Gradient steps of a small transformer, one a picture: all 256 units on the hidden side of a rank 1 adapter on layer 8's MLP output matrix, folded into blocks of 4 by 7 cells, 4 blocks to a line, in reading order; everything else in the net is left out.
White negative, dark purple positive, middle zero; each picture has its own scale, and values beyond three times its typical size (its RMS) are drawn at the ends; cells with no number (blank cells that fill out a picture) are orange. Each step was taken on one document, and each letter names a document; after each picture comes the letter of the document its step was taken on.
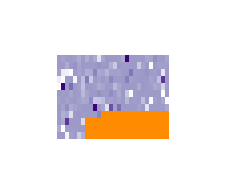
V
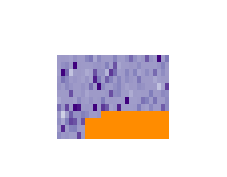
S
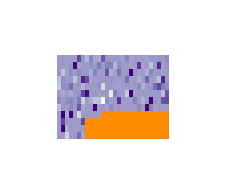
V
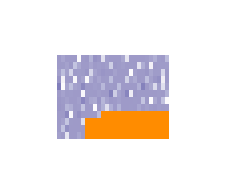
V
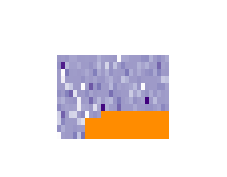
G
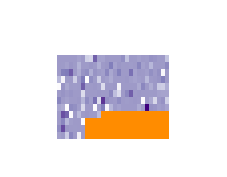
V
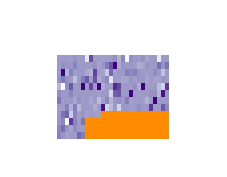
S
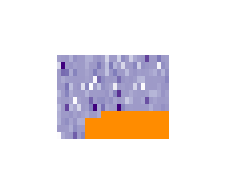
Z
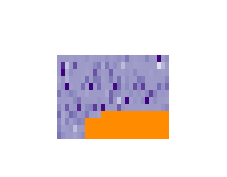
Z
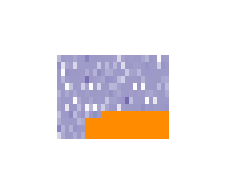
Z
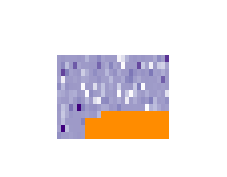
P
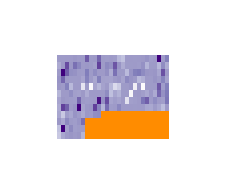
G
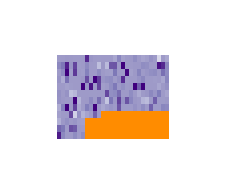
Z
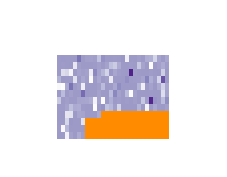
V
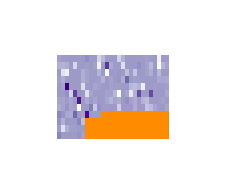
G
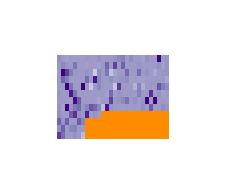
Z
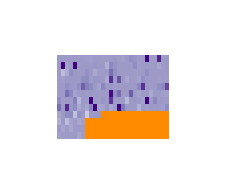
S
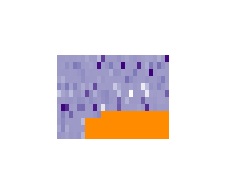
P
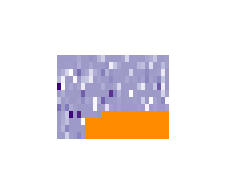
V
